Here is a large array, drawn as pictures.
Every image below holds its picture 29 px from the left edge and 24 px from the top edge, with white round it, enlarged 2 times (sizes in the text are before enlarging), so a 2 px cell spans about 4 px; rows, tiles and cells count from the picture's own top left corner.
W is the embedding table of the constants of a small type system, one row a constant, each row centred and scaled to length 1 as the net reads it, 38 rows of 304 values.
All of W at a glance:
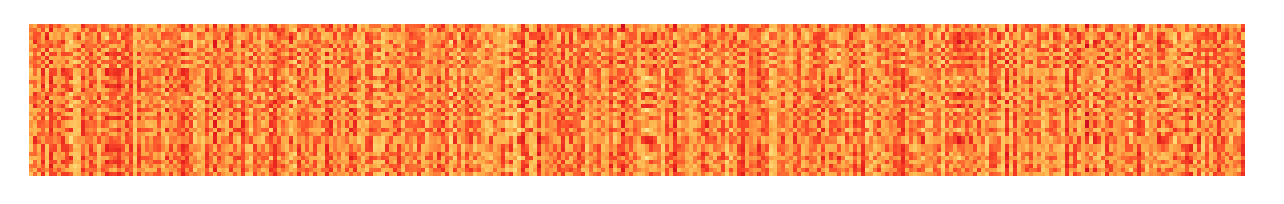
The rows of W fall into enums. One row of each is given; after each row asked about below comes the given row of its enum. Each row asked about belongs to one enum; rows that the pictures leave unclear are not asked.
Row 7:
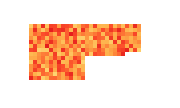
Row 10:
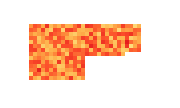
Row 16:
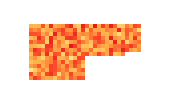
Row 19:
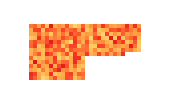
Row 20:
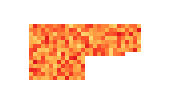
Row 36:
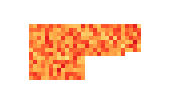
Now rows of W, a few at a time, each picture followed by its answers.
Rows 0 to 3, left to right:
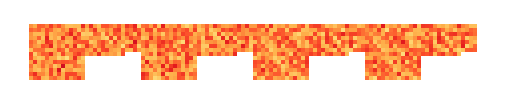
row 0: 36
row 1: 19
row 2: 10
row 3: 10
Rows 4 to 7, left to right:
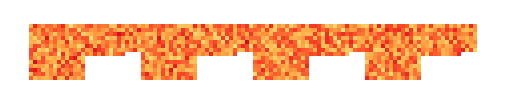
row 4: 20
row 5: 36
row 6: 10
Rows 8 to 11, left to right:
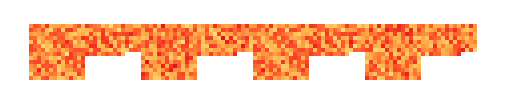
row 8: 10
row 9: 19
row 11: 7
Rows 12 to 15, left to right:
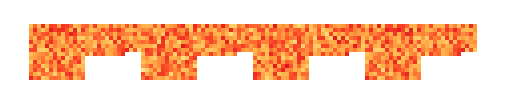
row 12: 7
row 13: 16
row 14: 19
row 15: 7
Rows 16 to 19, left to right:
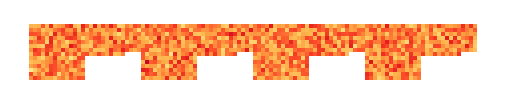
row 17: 20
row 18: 10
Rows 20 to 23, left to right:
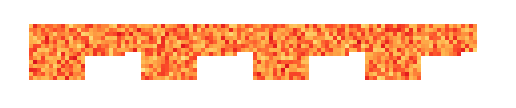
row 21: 16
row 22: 36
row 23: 7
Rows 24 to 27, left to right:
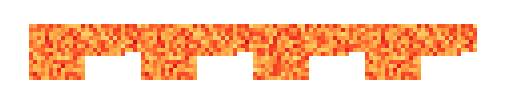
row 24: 36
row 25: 36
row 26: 16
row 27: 36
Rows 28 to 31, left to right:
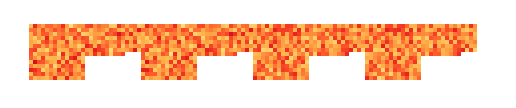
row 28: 20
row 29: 20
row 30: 7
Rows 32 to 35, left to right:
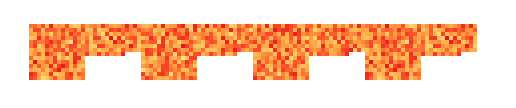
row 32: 19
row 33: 16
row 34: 7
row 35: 19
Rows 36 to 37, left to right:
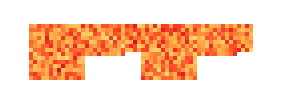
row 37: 7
